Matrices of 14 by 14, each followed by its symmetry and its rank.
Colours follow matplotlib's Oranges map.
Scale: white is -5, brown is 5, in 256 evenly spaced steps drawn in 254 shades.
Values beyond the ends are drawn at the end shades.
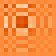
symmetric, rank one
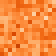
antisymmetric, full rank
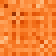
symmetric, rank three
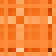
symmetric, rank one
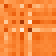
symmetric, rank two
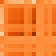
symmetric, rank one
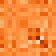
symmetric, rank two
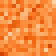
antisymmetric, full rank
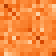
symmetric, rank three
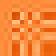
symmetric, rank one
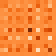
symmetric, rank two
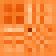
symmetric, rank two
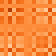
symmetric, rank one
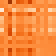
antisymmetric, rank two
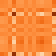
symmetric, rank one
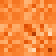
symmetric, rank two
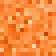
antisymmetric, full rank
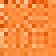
antisymmetric, rank two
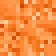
antisymmetric, full rank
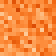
antisymmetric, full rank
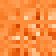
antisymmetric, rank two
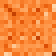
symmetric, rank three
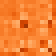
symmetric, rank three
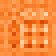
antisymmetric, rank two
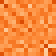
symmetric, rank three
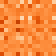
antisymmetric, rank two
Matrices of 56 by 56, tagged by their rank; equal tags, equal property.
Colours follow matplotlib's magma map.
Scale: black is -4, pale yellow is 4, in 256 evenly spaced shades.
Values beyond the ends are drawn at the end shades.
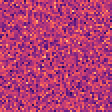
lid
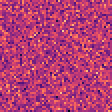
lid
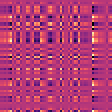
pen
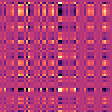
pen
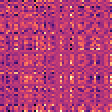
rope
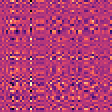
rope
